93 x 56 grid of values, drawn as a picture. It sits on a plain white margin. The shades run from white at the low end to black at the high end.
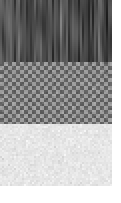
The table splits into 3 rows of 1 panel. Panel 1,1: high, streaked downward. Panel 2,1: middling, checkered, strong in contrast. Panel 3,1: very low, fine-grained, faint in contrast.
